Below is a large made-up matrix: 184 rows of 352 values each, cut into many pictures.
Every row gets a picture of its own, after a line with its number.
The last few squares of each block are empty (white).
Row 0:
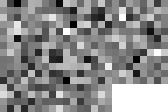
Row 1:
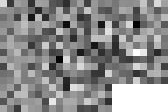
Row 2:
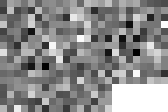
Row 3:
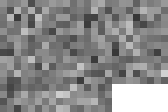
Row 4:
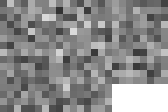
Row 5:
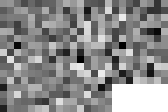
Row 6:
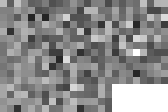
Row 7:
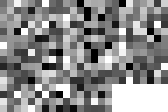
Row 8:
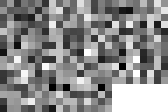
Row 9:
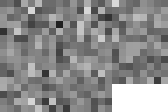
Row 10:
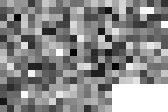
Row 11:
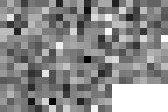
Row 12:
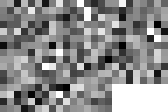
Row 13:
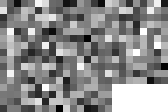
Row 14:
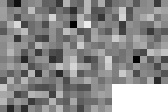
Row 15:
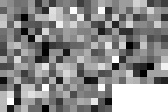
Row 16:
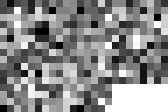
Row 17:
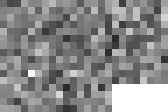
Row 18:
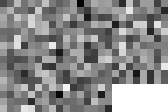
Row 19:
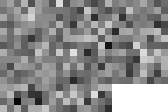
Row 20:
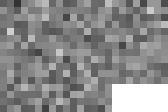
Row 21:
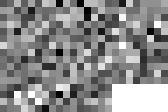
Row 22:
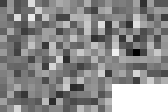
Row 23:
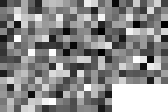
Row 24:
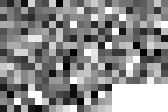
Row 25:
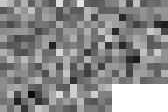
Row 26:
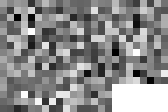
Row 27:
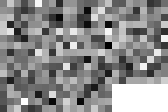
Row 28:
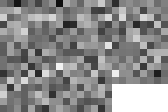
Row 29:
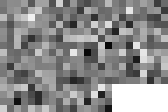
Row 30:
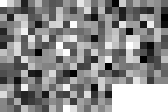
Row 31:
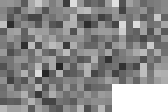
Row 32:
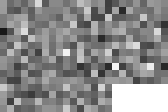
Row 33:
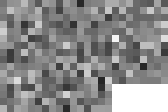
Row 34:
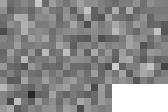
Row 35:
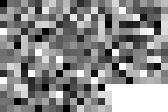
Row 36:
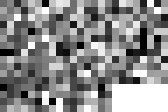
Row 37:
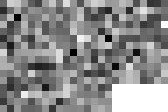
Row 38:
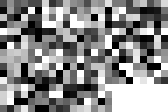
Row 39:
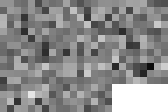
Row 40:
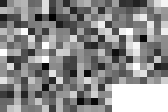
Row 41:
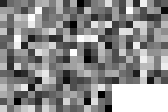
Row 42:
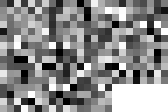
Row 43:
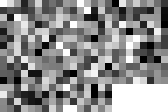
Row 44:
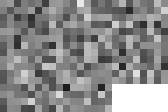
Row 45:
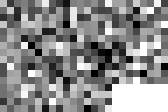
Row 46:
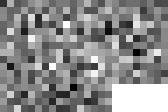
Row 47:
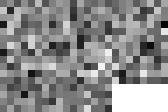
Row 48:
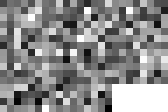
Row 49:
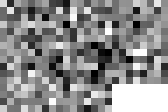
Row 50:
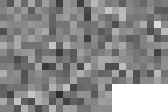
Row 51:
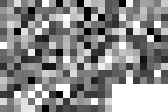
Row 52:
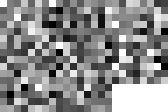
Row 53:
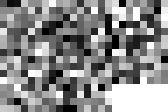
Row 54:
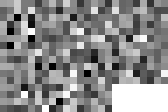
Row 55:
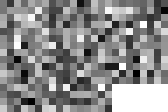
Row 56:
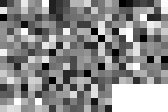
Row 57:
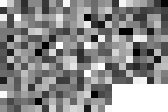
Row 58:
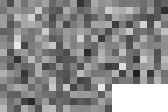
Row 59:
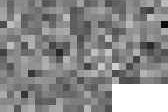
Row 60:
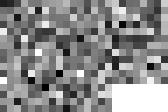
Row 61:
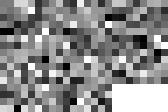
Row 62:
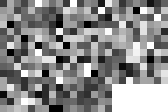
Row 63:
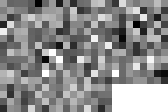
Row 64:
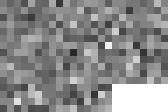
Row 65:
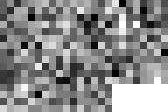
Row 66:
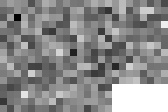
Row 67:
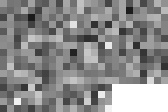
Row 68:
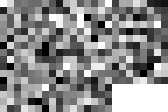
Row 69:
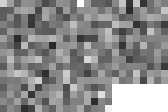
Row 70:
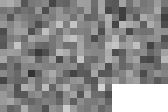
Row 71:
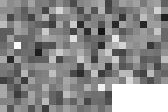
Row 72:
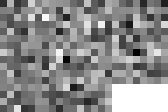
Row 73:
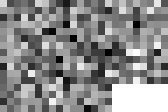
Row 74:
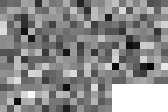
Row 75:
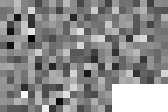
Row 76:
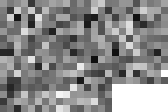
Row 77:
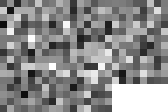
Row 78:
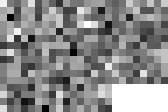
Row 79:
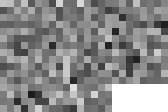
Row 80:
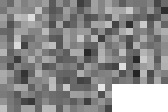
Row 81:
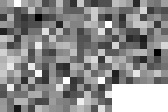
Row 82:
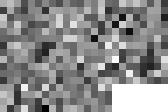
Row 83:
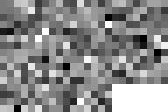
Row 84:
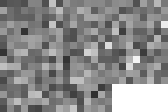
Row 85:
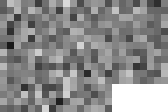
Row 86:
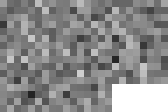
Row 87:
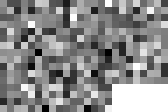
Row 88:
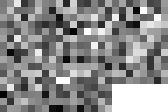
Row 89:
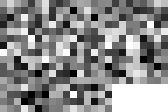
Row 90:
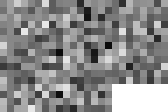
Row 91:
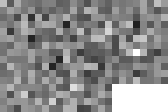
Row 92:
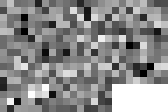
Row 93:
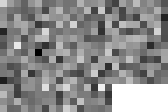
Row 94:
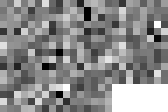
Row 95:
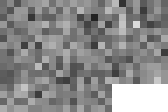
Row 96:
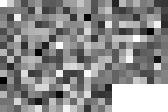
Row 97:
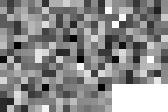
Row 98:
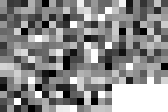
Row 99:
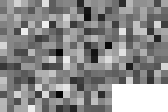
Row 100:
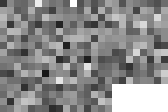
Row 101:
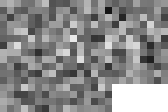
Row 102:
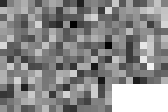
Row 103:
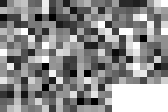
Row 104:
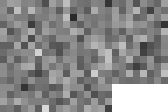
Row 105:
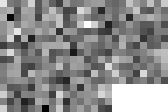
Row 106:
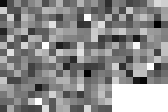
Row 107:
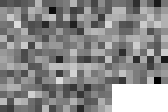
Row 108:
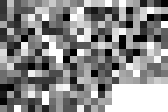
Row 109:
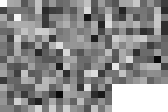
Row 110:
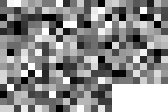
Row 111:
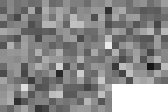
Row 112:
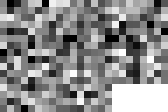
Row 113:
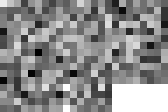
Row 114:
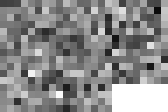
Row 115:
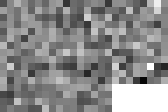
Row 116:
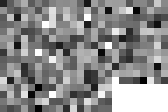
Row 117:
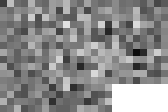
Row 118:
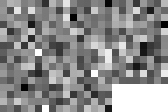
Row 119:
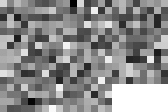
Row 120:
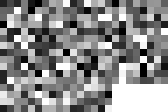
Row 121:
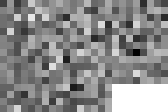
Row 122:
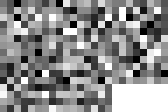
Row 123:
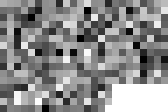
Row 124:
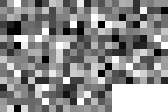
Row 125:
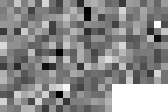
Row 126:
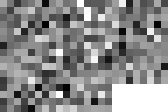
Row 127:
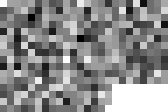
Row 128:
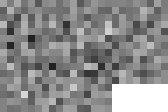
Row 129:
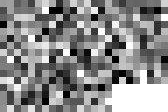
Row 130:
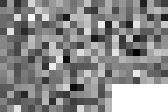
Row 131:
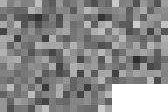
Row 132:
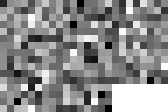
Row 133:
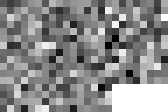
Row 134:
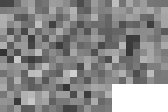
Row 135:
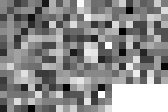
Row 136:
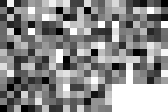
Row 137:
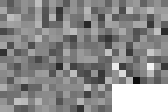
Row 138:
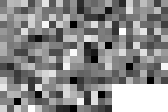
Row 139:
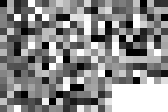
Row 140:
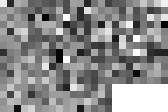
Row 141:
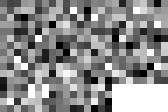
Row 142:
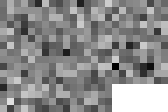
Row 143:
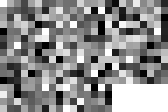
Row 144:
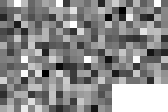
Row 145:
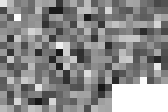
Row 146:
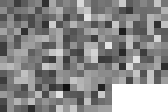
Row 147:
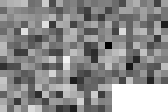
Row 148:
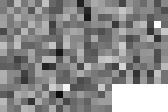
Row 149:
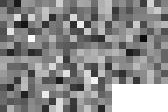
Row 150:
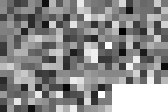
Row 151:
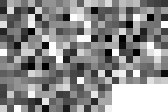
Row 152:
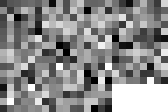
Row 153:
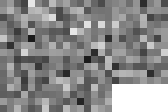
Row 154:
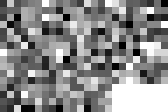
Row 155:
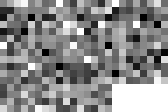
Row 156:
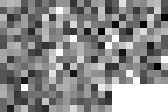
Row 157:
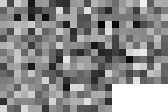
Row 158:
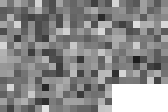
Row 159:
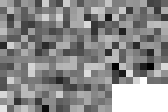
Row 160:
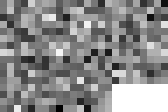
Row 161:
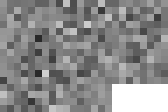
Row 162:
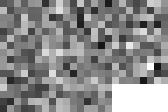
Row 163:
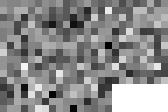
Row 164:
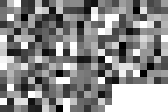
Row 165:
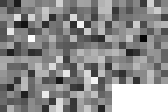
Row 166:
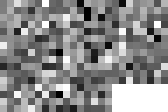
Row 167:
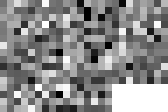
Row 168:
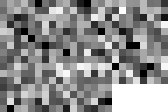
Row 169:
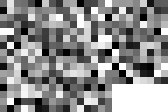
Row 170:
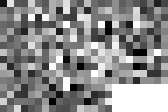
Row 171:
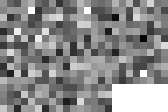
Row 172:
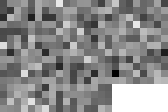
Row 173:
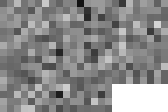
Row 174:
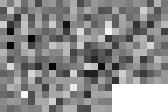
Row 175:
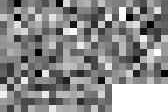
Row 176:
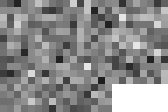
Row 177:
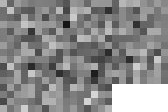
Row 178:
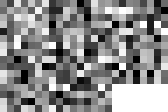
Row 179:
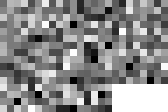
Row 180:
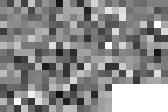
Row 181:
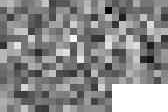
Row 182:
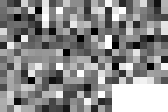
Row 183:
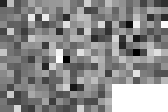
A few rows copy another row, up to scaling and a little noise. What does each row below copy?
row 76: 3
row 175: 122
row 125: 94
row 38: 111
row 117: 170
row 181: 101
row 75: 54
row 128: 174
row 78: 105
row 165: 149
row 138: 179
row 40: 103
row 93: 143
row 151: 2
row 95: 65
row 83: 61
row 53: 17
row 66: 10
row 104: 118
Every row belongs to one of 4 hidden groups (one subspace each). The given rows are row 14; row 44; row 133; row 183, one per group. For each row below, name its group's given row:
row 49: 183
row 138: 44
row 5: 133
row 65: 14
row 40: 133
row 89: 133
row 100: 14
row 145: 133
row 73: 183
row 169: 133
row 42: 44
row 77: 183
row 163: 133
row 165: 183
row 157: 183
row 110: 14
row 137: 133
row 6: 183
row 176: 14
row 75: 183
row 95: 14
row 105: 14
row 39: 133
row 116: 133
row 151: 183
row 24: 44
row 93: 133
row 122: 14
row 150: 44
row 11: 14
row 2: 183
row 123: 44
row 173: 44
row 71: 133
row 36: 183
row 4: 183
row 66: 183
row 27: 14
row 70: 133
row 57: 133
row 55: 44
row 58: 44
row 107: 14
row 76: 183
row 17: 133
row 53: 133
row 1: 183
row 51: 44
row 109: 133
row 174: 183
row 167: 44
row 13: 183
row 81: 14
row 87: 183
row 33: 133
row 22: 183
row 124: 14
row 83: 14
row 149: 183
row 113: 133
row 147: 44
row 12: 44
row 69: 44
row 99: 44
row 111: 133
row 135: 44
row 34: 133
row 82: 133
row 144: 14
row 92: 133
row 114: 133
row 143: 133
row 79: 44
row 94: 44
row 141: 133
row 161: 14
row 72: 183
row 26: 183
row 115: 133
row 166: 44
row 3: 183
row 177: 183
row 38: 133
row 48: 44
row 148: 44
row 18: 44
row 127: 44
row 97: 133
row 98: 44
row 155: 14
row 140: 183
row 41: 44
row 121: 183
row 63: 14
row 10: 183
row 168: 133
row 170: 183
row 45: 183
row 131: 14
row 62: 14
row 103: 133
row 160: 183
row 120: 14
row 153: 183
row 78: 14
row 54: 183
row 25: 44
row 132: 44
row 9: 14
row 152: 133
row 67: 44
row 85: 183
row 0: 14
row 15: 133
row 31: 14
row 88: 14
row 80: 44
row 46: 183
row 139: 183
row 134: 133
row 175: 14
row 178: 44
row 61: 14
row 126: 44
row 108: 183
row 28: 14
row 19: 44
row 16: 14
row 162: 133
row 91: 183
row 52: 133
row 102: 133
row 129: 133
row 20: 183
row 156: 133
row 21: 44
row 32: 133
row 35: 133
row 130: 183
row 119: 14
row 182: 133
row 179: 44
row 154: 183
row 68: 133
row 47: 183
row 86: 133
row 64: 44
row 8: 44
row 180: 44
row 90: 44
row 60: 133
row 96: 133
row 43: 133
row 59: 183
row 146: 44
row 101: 133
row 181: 133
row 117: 183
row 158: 14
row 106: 133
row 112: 133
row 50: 44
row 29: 44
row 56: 133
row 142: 133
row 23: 14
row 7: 44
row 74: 133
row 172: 14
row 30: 133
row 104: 183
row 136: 183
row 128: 183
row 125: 44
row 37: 183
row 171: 14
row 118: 183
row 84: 44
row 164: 14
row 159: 133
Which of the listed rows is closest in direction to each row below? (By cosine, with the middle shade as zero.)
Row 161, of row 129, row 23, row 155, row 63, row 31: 63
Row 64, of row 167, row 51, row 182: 51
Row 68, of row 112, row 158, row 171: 171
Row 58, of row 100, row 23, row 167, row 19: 19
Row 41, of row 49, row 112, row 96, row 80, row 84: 80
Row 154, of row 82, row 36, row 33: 33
